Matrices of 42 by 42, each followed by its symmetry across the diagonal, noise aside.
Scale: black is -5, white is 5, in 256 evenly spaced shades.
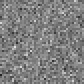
neither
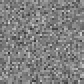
antisymmetric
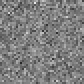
neither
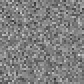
antisymmetric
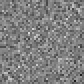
symmetric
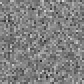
neither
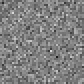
symmetric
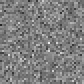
neither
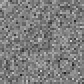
symmetric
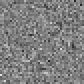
antisymmetric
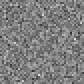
symmetric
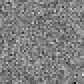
antisymmetric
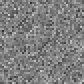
symmetric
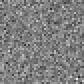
antisymmetric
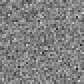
neither
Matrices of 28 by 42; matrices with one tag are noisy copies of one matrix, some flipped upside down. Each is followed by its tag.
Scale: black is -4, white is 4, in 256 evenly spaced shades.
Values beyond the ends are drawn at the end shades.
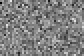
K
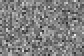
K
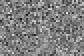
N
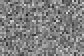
N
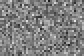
K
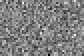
K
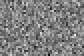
K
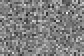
N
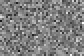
N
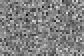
N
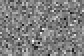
K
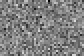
K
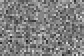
N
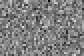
K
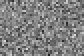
K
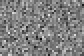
K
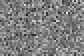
N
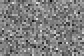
N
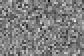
K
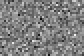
K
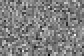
K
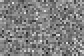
N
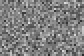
K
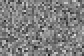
K
